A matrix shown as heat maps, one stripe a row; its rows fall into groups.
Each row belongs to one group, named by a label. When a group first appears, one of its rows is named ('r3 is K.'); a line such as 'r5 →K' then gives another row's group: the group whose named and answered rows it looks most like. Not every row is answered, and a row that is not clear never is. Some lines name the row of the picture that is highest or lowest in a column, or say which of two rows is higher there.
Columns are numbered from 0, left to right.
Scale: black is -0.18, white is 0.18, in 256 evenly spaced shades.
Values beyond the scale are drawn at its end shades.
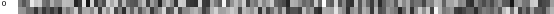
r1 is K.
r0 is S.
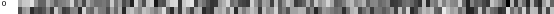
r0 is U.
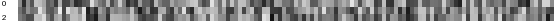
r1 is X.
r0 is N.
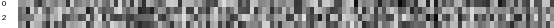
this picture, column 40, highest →2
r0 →U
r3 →X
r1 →X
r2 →N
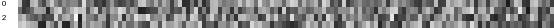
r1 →X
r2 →K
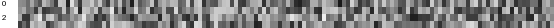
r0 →U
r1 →K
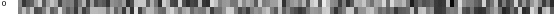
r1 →U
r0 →S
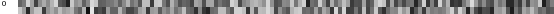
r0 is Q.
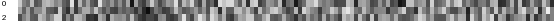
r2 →X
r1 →N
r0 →U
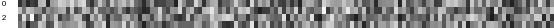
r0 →X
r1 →N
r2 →Q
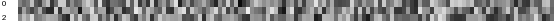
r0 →U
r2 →Q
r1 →K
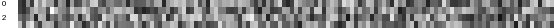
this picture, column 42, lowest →1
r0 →N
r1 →X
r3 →U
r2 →K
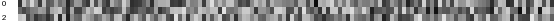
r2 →K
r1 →N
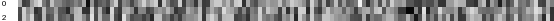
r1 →Q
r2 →Q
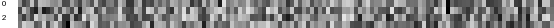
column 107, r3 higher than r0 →Yes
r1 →K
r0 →N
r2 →N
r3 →Q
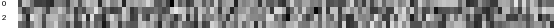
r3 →S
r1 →N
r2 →S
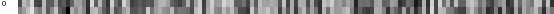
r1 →Q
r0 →Q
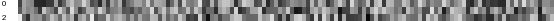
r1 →U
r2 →S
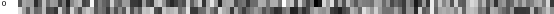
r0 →Q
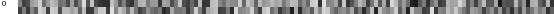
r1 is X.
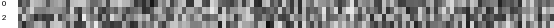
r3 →N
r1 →N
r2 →K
